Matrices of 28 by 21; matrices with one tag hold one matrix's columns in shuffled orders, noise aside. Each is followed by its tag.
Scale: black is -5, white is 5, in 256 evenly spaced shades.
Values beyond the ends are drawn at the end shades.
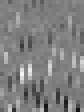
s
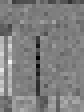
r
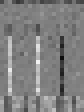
r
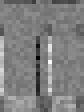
r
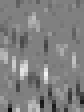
s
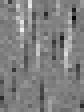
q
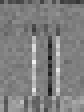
r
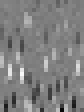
s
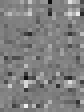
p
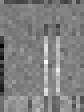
r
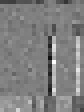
r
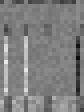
r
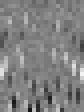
s
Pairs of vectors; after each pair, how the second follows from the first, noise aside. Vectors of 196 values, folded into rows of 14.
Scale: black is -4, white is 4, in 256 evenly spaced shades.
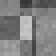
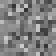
shuffled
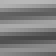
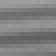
shrunk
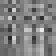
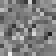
shuffled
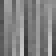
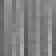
shrunk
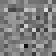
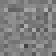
shrunk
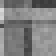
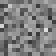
shuffled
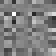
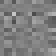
shrunk
